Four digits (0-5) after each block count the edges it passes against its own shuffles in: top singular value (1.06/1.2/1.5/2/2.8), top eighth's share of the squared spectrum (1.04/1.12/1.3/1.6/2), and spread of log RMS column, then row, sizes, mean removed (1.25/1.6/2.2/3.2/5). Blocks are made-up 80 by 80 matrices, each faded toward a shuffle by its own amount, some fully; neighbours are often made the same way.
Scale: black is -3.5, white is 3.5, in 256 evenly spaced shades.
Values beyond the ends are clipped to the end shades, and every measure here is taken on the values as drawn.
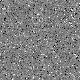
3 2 0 1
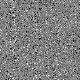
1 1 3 0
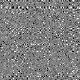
4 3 2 2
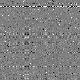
5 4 1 2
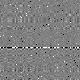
5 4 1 2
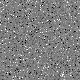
1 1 0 0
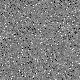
1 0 0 0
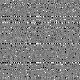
5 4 2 3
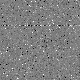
3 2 0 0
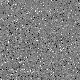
2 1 0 0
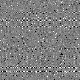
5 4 2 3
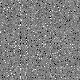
3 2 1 0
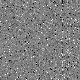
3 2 1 0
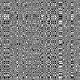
5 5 4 3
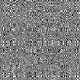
5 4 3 3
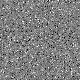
0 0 0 0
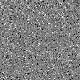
3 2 0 0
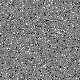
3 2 0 0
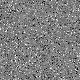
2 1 0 0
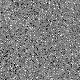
2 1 0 0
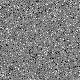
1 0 0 0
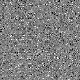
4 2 1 1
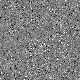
0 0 0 0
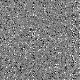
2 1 2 0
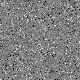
0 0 0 0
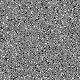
0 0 0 0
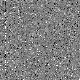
2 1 2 0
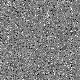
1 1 1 0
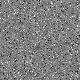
0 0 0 0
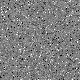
0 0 0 0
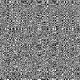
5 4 3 3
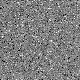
2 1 0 0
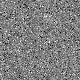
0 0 0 0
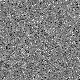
1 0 0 0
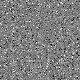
1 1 1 0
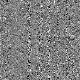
1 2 3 0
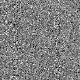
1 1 2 0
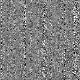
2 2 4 0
